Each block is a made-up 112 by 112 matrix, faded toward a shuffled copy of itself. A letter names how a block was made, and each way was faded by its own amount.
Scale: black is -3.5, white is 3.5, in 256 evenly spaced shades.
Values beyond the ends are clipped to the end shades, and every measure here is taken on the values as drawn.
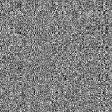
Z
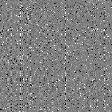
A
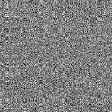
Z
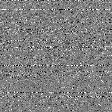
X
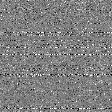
X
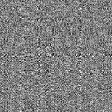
Z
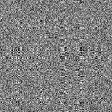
Z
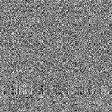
Z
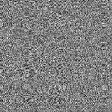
Z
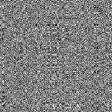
Z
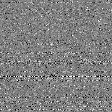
X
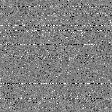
X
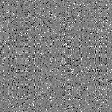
A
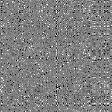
A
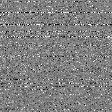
X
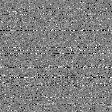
X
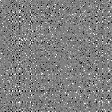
A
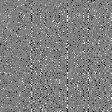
A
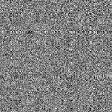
Z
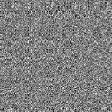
Z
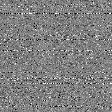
X
